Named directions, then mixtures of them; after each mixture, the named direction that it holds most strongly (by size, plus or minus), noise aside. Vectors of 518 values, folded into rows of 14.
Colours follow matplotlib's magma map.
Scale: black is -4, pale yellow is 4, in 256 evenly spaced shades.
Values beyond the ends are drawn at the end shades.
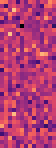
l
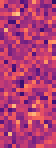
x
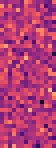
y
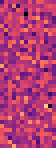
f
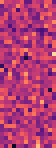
y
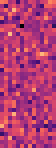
l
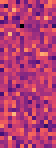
l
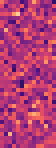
x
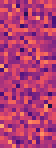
f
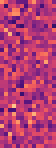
x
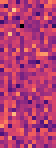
l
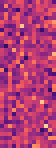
y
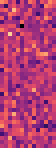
l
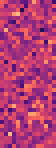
x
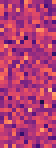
y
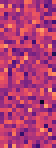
y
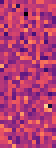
f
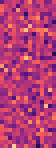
f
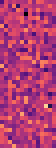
f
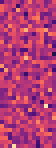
f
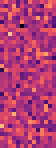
l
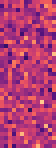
y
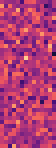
y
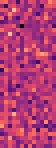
l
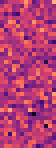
x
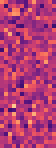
x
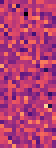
f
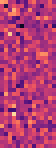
l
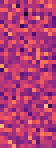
f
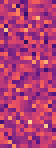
f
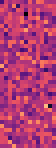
f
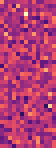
f
